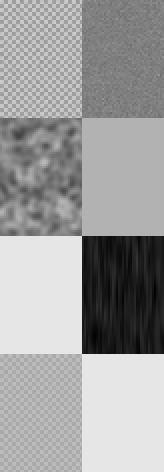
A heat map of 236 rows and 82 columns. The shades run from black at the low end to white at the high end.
It is made of 4 by 2 panels. Panel 1,1: high, checkered. Panel 1,2: middling, fine-grained, faint in contrast. Panel 2,1: middling, blotchy. Panel 2,2: high, flat. Panel 3,1: very high, flat. Panel 3,2: very low, streaked downward, faint in contrast. Panel 4,1: high, checkered, faint in contrast. Panel 4,2: very high, flat.
